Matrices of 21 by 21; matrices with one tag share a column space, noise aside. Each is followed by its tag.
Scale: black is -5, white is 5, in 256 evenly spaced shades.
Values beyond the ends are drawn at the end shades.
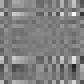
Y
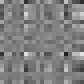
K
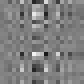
K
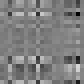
Y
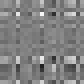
Y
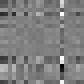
Y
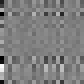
Y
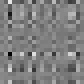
K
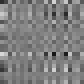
K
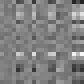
K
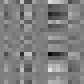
K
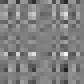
K
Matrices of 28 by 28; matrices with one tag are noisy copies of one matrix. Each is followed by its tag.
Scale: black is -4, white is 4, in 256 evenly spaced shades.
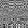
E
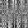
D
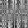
D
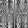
D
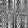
D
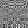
E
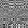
E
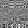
E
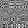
E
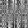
D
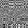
E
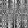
D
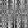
D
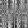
D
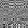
E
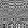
E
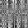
D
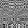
E
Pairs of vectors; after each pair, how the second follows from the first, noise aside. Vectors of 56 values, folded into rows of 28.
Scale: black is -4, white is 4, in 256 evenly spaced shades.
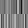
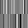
wrapped around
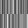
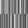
reversed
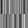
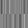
shrunk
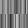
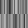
wrapped around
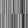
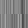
shrunk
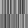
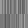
shrunk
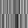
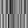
reversed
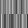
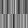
wrapped around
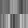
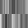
wrapped around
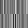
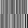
wrapped around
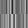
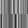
reversed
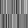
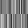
reversed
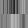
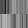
wrapped around
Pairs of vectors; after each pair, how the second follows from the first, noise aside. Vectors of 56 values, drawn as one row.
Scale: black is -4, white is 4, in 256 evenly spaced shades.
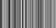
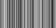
shuffled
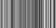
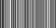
shuffled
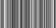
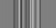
partly zeroed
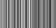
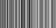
negated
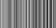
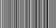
partly zeroed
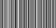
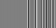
partly zeroed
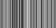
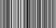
negated
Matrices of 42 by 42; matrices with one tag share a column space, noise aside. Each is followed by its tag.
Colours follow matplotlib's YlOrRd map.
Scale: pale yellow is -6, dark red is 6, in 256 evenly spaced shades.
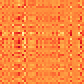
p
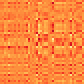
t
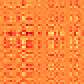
p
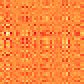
p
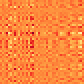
p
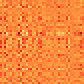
p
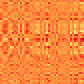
t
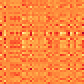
p
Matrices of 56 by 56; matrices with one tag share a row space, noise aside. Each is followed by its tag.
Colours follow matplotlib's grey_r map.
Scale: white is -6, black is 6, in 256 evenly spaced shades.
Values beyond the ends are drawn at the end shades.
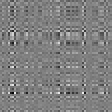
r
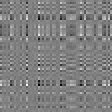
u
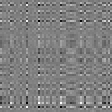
u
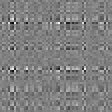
r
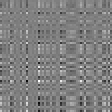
u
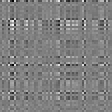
r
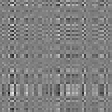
r
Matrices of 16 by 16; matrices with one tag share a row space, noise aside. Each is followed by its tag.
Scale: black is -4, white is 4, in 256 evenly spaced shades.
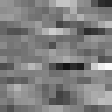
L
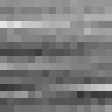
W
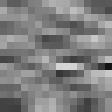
L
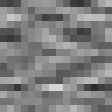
L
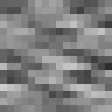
L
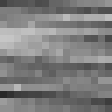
W
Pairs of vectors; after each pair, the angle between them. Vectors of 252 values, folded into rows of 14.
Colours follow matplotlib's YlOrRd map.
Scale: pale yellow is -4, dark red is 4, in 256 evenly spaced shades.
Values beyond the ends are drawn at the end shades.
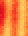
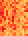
partly aligned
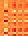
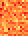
partly aligned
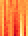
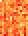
partly aligned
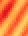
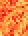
partly aligned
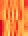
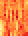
nearly opposite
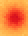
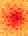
nearly parallel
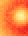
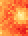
nearly parallel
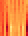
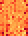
partly aligned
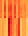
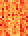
partly opposed
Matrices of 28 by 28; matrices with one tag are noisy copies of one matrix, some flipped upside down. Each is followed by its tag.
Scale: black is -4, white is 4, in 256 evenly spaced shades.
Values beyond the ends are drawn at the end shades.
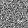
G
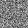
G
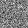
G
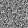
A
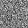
A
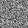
G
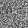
A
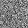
A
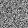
A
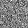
A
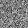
A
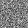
G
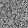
A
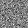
G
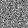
G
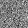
A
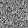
A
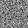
G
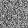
A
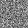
G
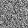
A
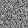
A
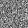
A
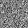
A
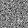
G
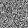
A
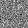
G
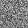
A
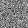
G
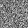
A
